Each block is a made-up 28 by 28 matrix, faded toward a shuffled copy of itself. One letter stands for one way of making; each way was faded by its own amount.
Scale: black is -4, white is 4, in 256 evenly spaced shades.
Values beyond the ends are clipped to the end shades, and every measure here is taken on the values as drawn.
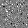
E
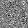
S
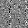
S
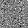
S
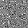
E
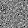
E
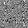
E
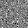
S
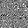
E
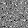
E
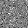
E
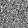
S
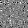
E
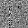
S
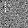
S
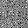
E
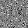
E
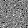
E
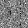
S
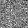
S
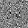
S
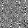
S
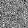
S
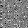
E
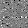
E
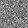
E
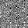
S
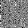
S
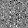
S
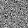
S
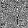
S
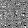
E
